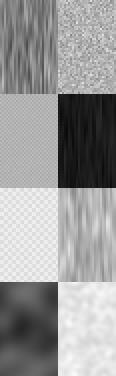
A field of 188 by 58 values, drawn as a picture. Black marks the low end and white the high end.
The table splits into 4 rows of 2 panels. Panel 1,1: middling, streaked downward. Panel 1,2: high, fine-grained. Panel 2,1: high, checkered, faint in contrast. Panel 2,2: very low, streaked downward, faint in contrast. Panel 3,1: very high, checkered, faint in contrast. Panel 3,2: high, streaked downward. Panel 4,1: low, smooth. Panel 4,2: very high, blotchy, faint in contrast.
